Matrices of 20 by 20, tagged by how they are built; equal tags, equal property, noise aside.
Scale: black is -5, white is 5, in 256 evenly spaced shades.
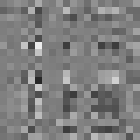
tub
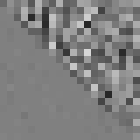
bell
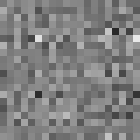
tub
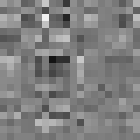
tub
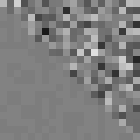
bell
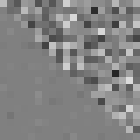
bell
